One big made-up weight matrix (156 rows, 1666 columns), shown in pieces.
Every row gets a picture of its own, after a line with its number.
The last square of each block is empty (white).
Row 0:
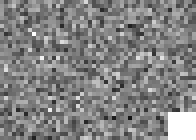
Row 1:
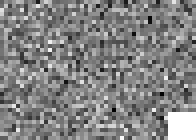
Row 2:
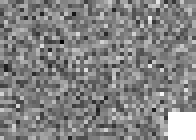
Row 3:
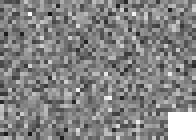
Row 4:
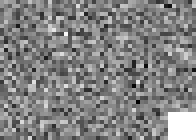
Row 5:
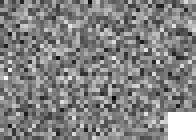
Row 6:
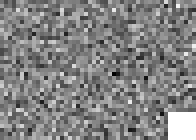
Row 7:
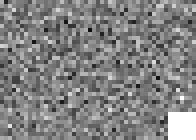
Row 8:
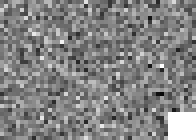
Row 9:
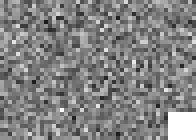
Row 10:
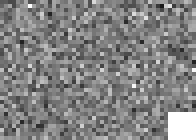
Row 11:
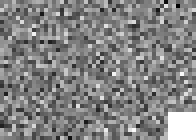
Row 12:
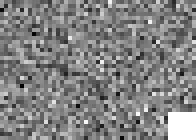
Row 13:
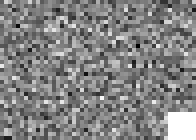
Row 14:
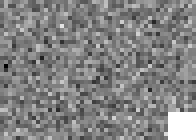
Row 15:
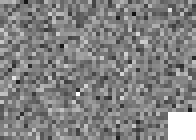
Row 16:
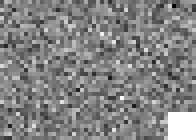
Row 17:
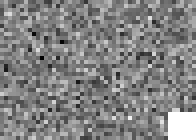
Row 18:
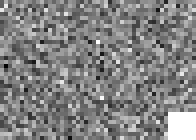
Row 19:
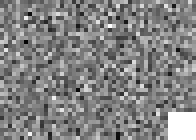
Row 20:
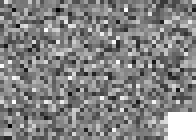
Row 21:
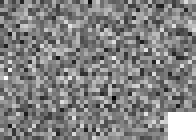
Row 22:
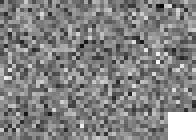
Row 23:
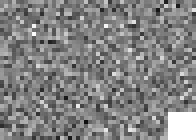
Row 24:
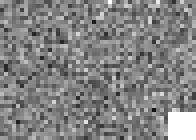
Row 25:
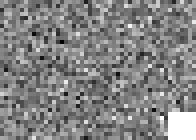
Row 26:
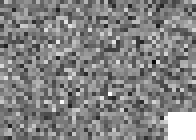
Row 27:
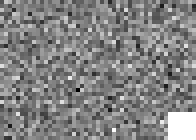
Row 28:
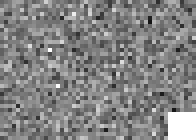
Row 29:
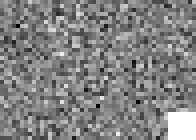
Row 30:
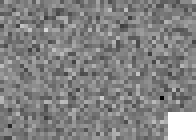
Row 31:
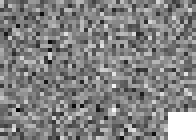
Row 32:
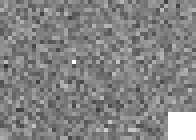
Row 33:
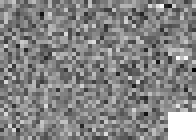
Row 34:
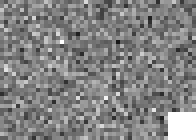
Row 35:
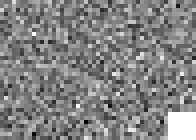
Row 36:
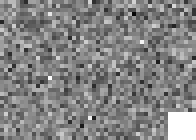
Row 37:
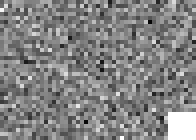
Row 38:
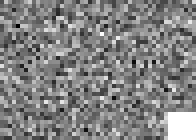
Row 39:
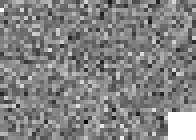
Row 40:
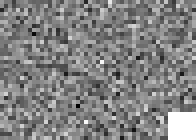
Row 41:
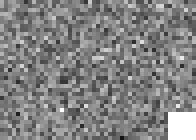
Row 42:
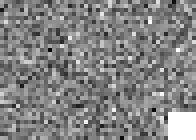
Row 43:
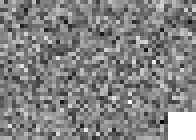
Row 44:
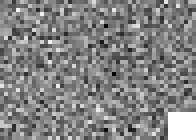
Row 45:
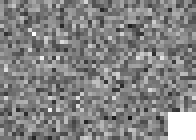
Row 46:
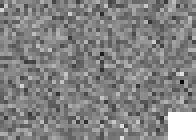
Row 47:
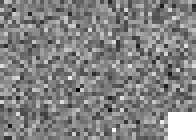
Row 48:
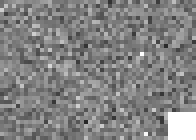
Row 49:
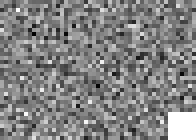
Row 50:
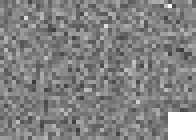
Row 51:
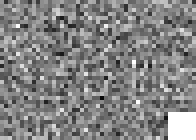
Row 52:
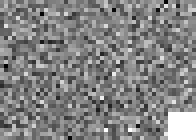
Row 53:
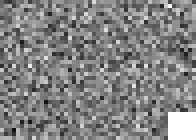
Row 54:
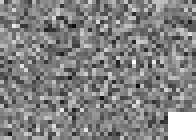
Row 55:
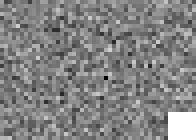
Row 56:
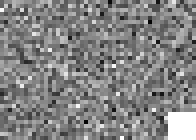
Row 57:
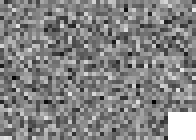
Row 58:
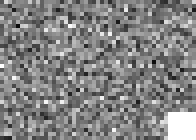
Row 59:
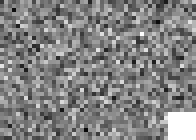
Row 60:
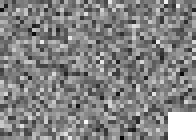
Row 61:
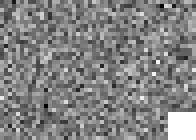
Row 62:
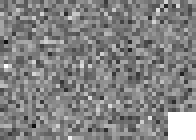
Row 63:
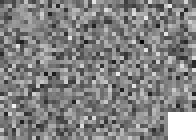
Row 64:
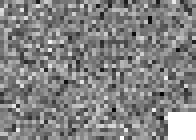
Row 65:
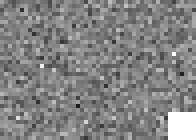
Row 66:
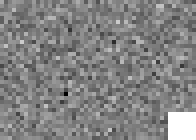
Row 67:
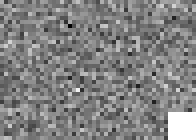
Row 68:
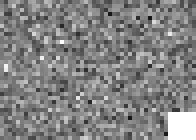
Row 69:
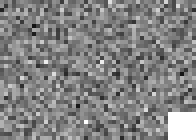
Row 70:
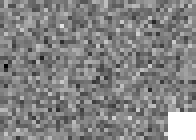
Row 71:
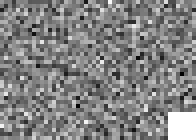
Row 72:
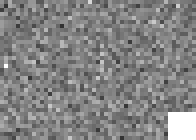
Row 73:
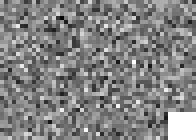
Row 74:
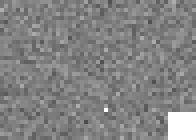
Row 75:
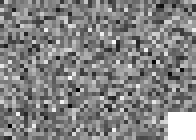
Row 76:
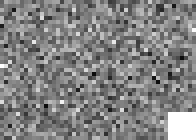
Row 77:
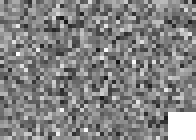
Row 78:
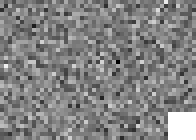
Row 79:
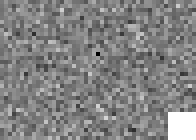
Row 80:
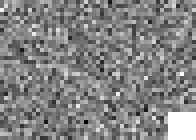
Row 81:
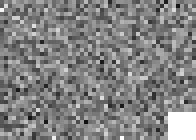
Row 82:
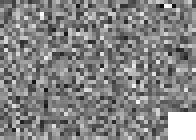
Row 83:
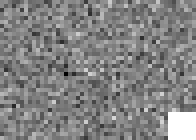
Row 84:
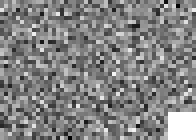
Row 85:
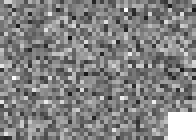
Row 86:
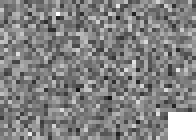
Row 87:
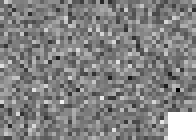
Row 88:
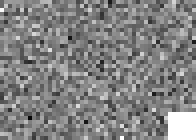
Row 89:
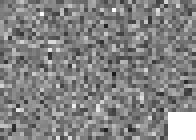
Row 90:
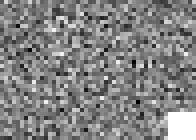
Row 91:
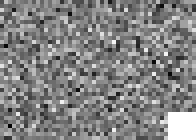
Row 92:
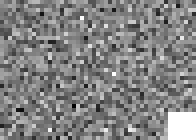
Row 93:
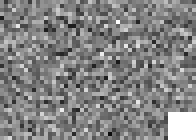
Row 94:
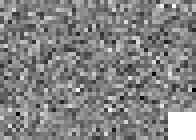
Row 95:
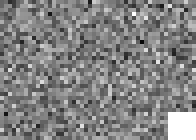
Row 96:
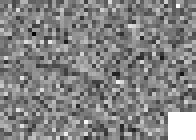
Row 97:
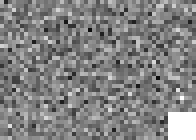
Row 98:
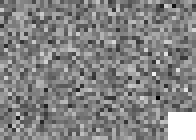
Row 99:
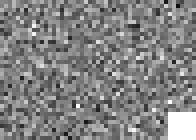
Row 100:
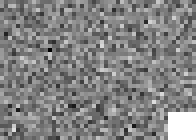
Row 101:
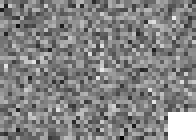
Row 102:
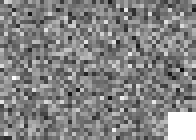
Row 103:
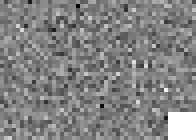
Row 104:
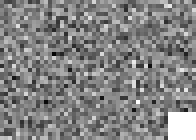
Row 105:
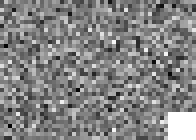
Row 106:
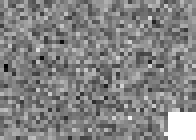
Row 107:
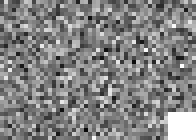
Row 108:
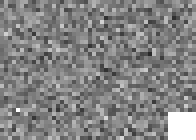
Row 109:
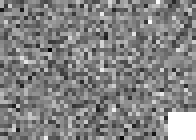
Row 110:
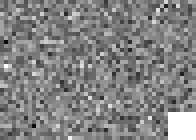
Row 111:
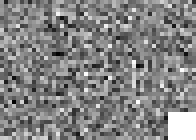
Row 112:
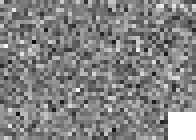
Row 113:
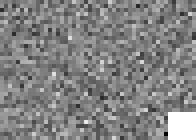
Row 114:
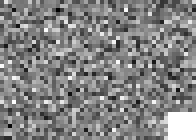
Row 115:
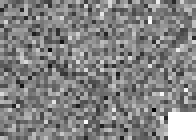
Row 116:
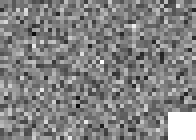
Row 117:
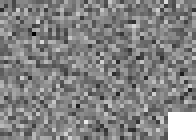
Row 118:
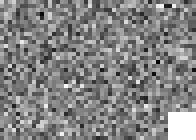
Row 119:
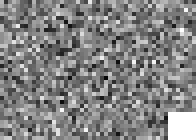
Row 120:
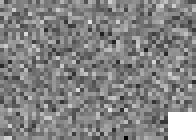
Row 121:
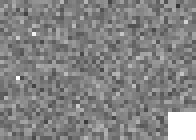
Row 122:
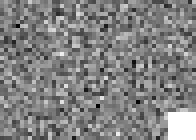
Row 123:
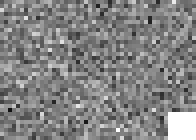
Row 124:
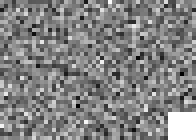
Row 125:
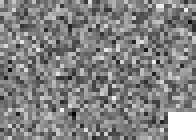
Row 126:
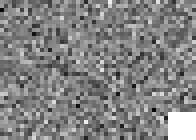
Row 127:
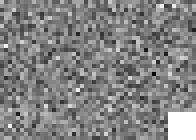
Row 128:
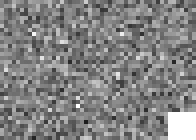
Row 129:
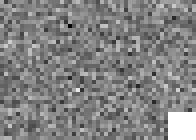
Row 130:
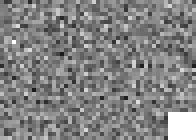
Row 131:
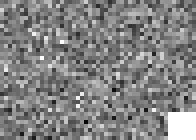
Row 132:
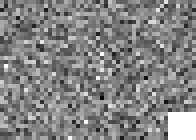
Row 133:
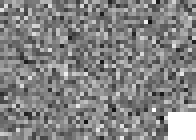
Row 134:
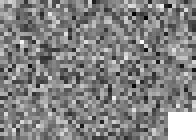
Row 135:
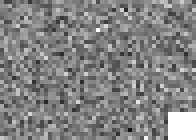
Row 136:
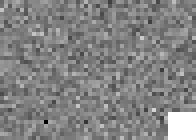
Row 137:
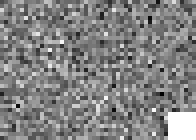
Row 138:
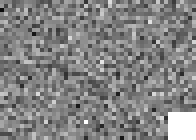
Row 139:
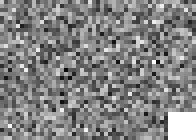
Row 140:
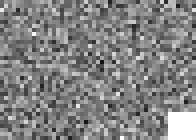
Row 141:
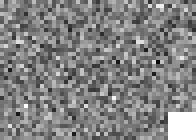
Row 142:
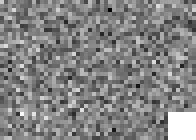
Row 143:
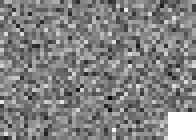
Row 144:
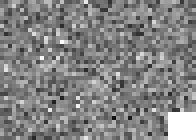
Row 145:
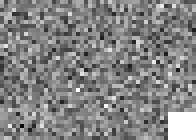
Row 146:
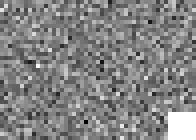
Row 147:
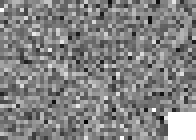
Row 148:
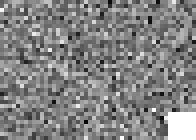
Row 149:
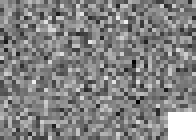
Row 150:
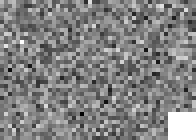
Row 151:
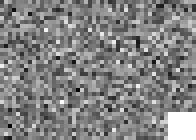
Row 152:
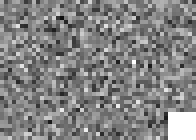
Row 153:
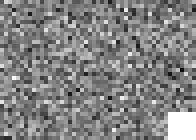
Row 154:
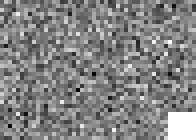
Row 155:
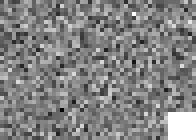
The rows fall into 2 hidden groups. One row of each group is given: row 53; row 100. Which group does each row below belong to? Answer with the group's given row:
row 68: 100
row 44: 100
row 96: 100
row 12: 100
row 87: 53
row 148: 100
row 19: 53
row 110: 100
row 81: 100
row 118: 53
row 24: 100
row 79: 100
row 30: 53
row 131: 100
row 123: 100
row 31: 100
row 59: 53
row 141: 53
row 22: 53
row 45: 100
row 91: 53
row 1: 100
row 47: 53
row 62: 100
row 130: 53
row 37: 100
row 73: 53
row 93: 53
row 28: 100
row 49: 100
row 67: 53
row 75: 53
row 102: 53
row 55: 53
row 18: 100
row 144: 100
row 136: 100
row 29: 53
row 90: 53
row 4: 53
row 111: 53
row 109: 100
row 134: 53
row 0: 100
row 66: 53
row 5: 53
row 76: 53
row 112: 53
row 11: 100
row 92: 100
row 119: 53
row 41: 53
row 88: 100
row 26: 53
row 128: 100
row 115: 100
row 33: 53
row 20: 53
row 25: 100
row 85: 53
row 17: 100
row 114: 53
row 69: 100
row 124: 100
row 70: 100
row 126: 100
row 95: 53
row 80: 100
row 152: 53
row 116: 100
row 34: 100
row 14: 100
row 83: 100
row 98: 53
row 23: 100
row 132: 100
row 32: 100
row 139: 53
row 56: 100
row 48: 100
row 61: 53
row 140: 100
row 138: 100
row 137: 100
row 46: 100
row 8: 100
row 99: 100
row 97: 53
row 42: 100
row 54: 53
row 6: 100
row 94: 53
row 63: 53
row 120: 53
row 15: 53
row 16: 53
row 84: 100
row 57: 53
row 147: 100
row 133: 100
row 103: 53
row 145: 53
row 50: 53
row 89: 100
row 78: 100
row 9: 53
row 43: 53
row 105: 53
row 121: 100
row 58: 53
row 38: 53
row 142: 53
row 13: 53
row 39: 100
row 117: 100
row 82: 53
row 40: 100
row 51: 53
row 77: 53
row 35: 100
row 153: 53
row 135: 53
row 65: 100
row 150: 53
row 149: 53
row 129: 53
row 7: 53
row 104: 53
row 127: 53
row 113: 100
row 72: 100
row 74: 100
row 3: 53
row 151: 53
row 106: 100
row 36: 53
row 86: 53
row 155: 53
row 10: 53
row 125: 53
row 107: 53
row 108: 100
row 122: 53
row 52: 100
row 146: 100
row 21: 53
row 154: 53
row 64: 100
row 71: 100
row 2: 100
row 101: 100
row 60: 100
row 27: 53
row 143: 53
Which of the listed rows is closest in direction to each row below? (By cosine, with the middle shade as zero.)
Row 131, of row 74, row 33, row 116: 74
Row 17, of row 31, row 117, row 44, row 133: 117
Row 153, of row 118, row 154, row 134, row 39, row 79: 154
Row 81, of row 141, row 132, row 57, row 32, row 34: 32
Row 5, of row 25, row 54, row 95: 95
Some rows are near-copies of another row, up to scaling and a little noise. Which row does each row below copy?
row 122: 29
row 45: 0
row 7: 97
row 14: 70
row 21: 5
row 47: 27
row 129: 67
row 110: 62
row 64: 1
